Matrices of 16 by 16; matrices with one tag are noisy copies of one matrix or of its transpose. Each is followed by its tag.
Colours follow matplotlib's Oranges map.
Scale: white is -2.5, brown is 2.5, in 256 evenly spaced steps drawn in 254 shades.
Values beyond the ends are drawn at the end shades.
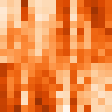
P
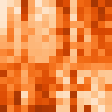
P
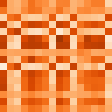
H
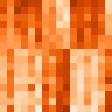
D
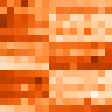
D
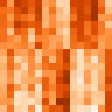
D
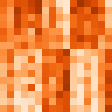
D
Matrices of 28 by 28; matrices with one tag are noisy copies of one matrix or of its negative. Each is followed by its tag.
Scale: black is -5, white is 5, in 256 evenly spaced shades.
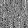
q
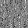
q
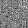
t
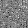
t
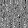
q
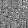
t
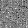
t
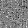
t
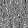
q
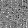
t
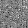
t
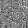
t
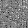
t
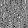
q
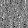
q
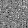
t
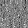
q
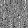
q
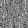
q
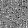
t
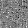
t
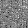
t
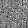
t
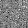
t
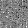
t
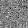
t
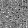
t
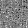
t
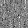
q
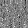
q
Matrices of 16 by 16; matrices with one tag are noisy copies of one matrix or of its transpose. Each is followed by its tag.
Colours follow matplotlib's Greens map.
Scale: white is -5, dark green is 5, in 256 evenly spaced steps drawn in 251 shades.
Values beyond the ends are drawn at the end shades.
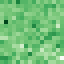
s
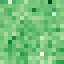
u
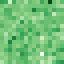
u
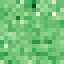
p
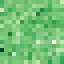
u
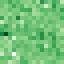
p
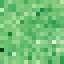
u
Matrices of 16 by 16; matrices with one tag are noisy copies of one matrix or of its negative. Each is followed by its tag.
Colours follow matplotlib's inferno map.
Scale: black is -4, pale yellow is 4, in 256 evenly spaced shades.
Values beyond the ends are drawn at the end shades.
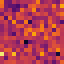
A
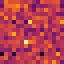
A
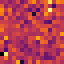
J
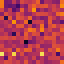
A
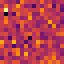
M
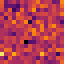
A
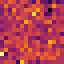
J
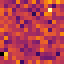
J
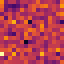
A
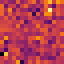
J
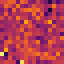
J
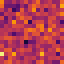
A
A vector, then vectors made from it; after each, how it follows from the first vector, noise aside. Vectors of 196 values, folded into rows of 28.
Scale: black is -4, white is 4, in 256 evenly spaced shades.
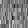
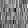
reversed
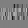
partly zeroed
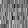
copied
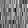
reversed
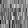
negated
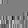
partly zeroed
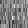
negated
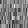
negated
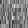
negated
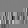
partly zeroed
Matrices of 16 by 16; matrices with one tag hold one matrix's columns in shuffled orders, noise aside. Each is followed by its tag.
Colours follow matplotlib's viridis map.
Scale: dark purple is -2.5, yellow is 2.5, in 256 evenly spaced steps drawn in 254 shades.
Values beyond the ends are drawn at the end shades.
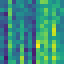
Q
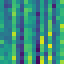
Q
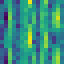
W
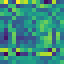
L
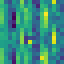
W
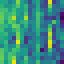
W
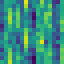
W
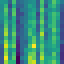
Q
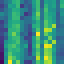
Q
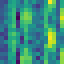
W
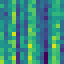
Q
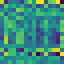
L
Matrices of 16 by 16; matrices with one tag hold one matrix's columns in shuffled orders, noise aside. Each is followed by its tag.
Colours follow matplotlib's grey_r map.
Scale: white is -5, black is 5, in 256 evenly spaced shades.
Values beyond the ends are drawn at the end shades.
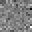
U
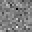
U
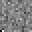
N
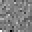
N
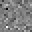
U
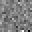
N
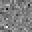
U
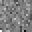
N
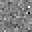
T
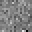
N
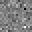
U
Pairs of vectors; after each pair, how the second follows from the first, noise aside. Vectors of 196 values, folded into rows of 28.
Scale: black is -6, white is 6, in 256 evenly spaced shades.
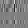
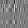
negated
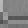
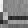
scaled up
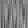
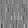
partly zeroed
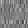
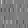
partly zeroed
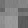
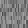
shuffled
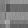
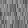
shuffled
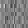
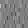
partly zeroed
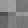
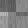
negated
